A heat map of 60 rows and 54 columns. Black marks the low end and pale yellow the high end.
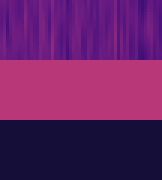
It is made of 3 by 1 panels. Panel 1,1: low, streaked downward, faint in contrast. Panel 2,1: middling, flat. Panel 3,1: very low, flat.
